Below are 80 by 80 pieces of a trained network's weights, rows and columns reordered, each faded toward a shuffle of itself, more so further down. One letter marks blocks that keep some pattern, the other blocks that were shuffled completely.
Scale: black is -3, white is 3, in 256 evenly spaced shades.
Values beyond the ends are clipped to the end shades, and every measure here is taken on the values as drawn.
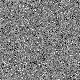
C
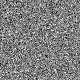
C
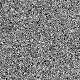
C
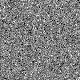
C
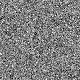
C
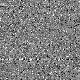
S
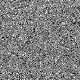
S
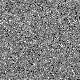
C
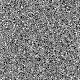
S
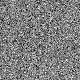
C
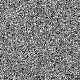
S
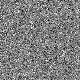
C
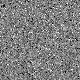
C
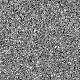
S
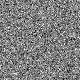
C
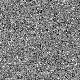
C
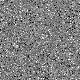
S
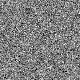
C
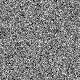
C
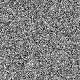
S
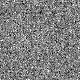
S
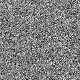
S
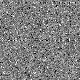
S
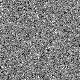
C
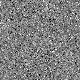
S
